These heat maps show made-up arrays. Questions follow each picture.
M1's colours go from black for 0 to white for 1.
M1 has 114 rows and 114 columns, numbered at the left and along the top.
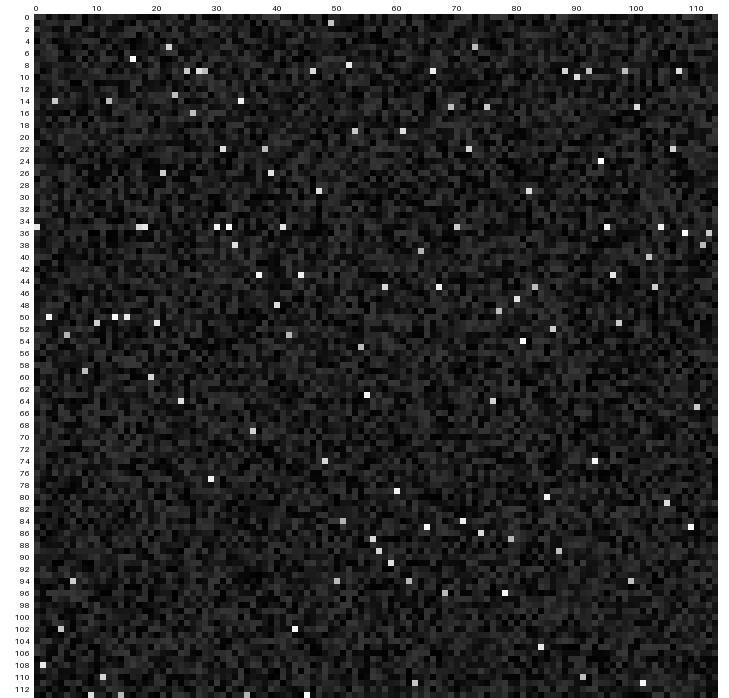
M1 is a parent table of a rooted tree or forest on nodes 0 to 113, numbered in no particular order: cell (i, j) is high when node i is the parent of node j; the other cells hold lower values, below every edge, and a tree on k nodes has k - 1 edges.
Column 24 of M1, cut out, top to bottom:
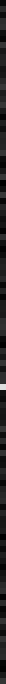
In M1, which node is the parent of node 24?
64
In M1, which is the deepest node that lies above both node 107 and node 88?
9
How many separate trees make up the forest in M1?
3
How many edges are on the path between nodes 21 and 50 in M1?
6
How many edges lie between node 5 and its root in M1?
6
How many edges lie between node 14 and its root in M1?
1
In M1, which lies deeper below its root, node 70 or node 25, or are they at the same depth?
the same depth
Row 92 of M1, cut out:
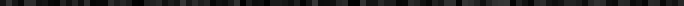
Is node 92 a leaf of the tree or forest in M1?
yes
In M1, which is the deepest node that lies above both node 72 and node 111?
22
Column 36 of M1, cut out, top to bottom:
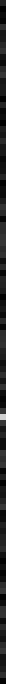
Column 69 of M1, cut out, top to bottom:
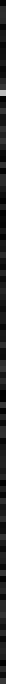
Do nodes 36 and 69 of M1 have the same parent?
no
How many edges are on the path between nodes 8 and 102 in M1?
6
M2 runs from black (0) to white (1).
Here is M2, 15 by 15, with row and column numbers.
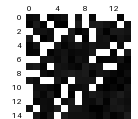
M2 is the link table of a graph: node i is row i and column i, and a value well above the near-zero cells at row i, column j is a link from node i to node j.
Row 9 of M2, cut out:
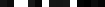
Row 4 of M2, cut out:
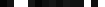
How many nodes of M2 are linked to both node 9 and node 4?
2
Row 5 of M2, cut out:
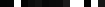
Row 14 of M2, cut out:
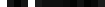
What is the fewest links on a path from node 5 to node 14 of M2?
3
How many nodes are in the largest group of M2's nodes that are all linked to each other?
2
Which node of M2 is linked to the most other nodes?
node 0
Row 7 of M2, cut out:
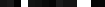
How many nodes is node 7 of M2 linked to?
3
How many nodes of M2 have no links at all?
0
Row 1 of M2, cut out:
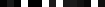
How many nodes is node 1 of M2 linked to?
4
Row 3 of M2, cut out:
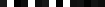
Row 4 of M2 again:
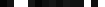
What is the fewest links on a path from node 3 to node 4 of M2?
1
